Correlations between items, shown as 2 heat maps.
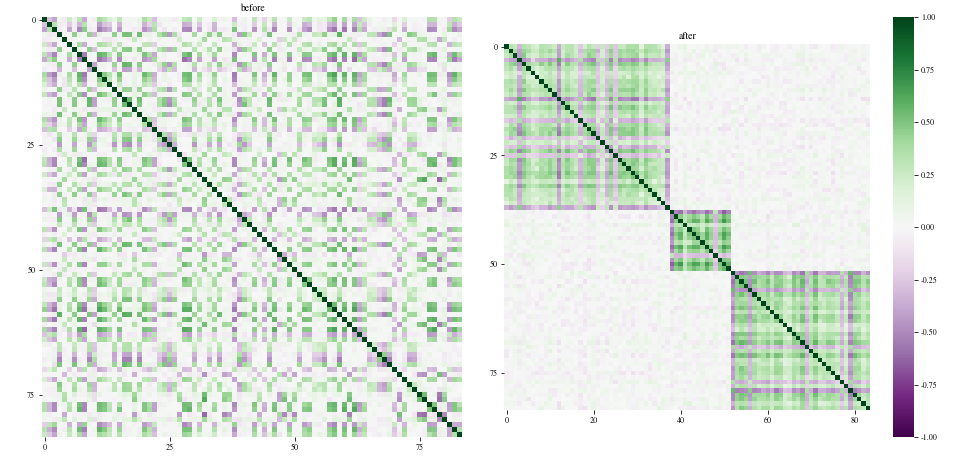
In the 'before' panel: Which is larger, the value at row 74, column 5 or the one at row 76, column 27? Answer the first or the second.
the second
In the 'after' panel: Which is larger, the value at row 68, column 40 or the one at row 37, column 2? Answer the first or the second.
the first
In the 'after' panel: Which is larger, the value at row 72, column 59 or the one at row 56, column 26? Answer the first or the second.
the first
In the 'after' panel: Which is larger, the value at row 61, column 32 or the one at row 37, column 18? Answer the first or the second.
the first
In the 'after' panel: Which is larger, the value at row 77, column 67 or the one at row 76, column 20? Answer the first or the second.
the second
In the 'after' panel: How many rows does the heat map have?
84
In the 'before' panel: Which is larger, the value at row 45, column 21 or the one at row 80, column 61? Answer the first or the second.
the second
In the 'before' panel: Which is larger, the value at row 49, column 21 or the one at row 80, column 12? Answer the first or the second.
the first
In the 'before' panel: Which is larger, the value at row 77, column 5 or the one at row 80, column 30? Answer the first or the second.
the first
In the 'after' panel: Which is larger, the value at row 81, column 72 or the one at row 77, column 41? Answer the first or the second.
the first
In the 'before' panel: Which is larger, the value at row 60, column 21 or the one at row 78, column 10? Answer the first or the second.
the first
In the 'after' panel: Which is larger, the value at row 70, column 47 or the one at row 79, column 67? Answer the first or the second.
the first
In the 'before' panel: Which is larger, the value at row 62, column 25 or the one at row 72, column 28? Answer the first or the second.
the second
